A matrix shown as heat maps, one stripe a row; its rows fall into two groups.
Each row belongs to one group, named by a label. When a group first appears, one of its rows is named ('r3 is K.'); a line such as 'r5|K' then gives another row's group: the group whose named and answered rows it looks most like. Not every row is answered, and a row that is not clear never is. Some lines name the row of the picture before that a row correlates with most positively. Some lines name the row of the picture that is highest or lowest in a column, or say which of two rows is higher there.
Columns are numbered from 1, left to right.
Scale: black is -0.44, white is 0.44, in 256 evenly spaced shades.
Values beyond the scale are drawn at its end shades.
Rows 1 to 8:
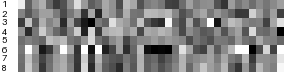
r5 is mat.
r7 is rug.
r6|rug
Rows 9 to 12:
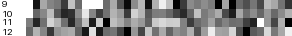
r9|mat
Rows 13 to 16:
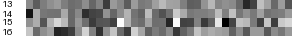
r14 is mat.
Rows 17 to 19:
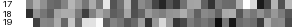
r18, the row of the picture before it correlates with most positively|14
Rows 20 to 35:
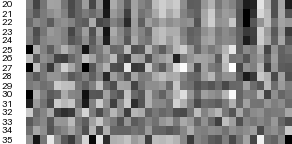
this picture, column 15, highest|27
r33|mat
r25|mat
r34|rug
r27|mat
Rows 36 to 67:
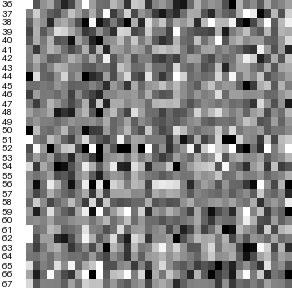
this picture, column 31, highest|51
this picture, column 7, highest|65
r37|rug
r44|mat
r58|rug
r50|mat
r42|rug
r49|rug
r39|mat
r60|rug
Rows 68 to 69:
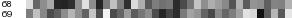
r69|rug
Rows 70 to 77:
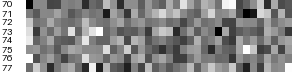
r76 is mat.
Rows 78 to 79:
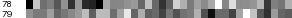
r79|rug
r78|mat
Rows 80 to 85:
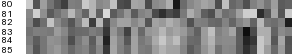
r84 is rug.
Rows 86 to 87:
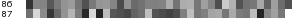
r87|rug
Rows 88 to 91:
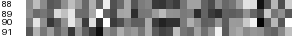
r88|rug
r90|rug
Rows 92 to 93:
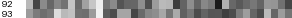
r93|mat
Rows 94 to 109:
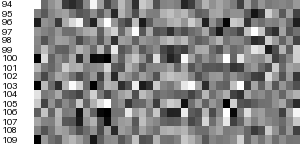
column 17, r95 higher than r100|Yes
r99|rug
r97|rug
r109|mat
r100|mat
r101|mat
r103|mat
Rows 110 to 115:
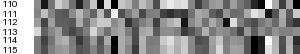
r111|rug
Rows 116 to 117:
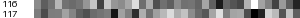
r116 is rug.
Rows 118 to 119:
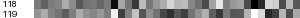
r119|rug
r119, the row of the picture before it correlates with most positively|116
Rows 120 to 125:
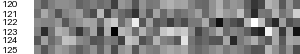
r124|mat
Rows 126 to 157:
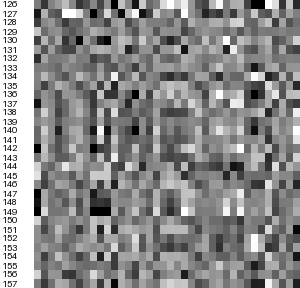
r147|mat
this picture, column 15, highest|127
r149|mat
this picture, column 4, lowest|140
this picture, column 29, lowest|144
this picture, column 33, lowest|126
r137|mat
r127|mat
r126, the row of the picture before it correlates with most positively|120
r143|rug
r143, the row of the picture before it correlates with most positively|122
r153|rug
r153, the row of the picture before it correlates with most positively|122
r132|mat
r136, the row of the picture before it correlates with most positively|121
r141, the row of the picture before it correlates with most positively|121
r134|rug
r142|mat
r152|rug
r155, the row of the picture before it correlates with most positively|120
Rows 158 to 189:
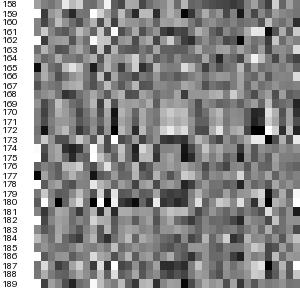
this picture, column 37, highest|172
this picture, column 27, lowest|164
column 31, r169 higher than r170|Yes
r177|mat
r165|mat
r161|rug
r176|mat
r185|rug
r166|rug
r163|rug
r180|rug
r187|rug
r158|mat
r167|mat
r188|rug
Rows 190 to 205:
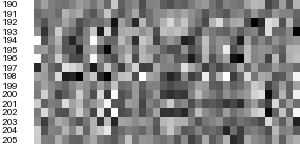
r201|mat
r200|rug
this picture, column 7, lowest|198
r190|rug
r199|rug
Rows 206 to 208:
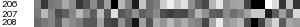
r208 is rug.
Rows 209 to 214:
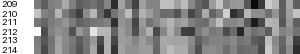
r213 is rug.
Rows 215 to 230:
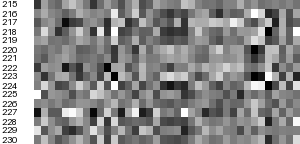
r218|rug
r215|mat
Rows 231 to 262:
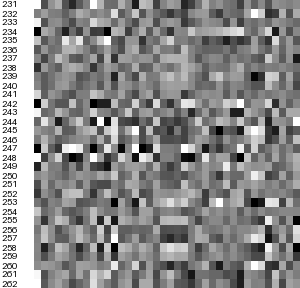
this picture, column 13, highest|248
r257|rug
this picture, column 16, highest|248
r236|mat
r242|mat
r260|rug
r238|mat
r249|mat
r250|rug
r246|rug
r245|rug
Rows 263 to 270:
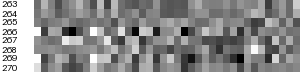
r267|mat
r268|rug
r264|rug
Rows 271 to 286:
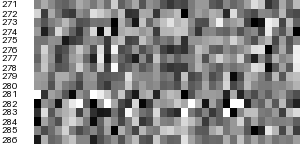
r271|rug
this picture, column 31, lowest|282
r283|mat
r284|mat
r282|mat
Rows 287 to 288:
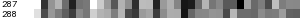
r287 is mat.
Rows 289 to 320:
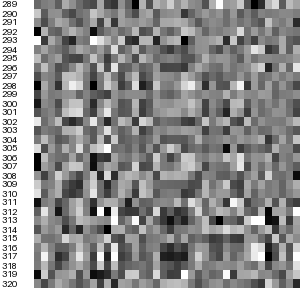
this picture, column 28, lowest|305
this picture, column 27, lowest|313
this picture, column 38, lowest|308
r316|rug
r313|rug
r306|mat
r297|mat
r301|mat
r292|mat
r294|rug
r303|mat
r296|rug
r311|mat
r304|rug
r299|mat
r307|mat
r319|mat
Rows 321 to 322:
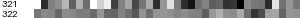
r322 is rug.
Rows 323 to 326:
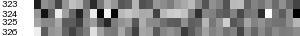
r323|mat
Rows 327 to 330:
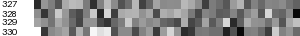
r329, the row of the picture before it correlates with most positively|325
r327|mat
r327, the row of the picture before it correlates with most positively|323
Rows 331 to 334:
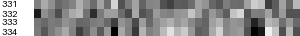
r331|rug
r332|mat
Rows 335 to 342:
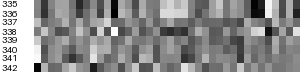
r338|rug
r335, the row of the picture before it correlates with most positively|334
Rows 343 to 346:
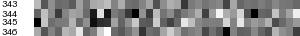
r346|mat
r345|mat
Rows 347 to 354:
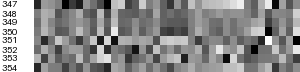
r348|rug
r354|mat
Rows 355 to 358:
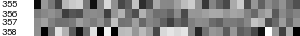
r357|rug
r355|mat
